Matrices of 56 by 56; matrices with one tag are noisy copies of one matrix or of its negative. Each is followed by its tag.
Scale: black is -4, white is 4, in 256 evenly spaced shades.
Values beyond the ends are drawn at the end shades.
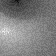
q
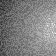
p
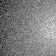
p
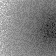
p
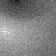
q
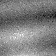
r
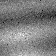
r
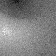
q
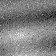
r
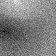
q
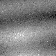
r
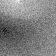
q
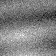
r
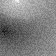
q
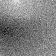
q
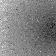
p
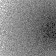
p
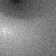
q
